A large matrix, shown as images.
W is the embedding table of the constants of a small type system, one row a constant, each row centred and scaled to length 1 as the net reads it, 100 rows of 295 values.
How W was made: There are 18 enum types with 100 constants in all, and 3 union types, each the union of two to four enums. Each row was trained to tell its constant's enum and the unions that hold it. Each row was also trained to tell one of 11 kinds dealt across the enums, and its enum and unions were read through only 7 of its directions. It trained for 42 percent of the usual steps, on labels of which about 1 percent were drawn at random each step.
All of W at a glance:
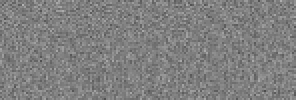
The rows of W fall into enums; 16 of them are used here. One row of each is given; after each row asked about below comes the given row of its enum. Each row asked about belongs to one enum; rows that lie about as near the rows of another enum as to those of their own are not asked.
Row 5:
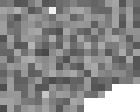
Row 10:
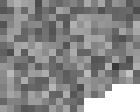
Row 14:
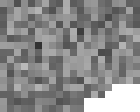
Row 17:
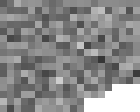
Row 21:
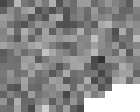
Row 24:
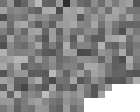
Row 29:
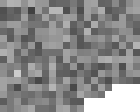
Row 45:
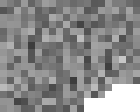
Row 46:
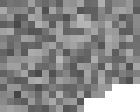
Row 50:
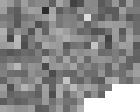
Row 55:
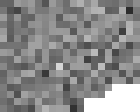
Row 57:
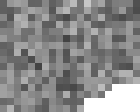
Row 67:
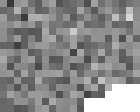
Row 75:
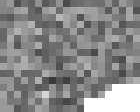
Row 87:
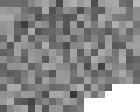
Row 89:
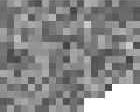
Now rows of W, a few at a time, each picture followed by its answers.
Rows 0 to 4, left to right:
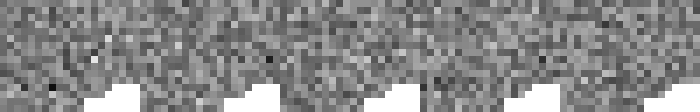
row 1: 24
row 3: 10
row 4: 75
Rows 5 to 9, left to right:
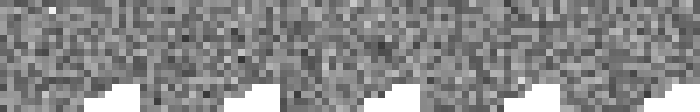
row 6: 17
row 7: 46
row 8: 75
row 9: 75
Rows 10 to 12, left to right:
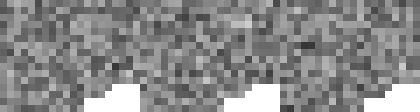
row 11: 17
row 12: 5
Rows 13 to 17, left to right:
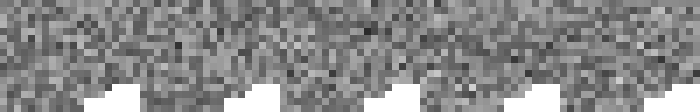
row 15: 45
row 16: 24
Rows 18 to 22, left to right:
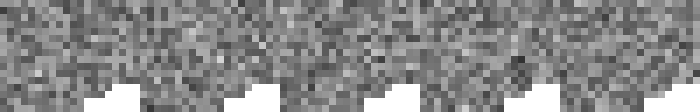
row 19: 55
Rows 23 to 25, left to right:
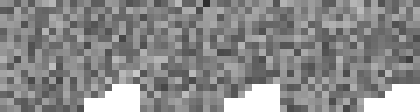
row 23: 45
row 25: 24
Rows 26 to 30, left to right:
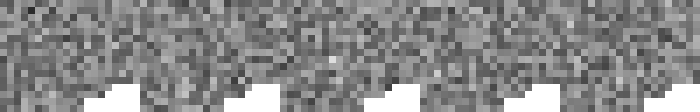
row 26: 46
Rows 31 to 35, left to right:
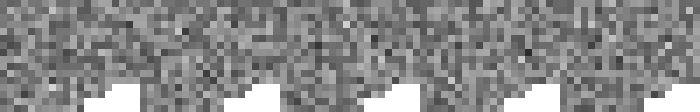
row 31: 67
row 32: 5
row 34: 46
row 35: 10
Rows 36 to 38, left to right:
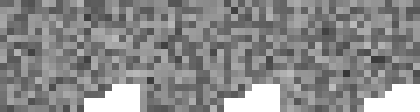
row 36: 5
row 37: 75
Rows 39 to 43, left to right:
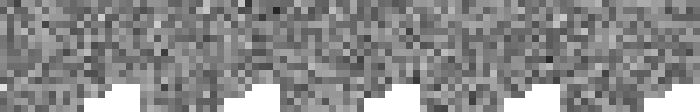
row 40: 57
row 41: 67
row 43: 29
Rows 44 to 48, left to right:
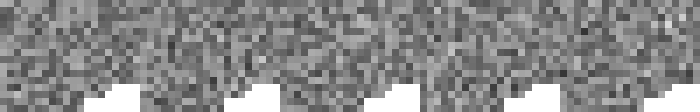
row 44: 29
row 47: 10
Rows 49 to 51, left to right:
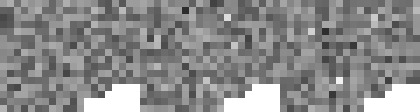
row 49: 29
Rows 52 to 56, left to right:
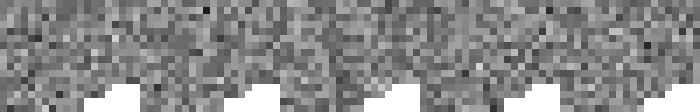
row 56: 55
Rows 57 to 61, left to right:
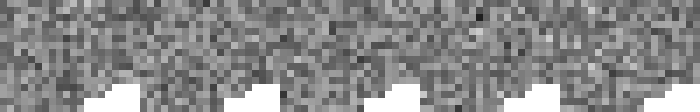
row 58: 29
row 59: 67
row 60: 55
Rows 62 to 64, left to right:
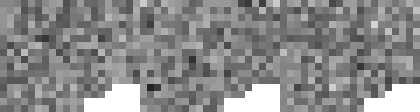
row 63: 29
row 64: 17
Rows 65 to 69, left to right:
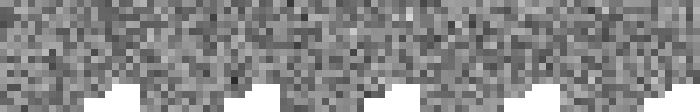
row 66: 21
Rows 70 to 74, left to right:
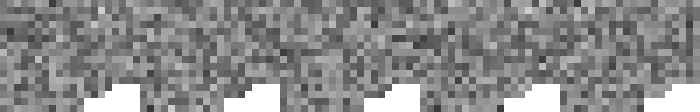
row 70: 17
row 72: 5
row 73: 24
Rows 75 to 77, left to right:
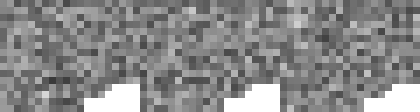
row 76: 67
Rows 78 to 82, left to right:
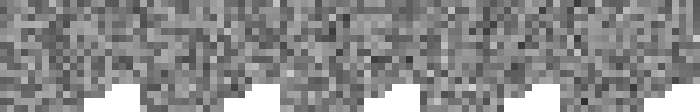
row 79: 67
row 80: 10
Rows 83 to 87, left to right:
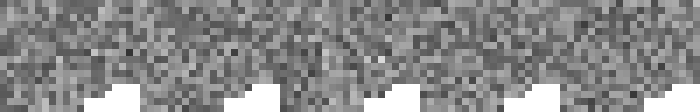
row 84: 45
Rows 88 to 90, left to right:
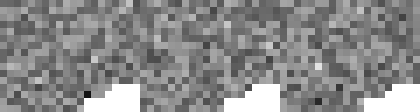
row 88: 46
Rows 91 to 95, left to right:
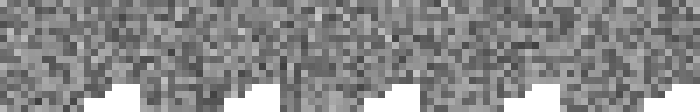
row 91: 21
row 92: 75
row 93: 46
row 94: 67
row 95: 29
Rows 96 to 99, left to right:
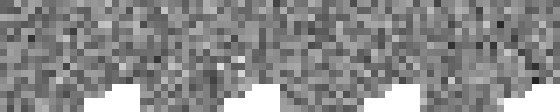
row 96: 17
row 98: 17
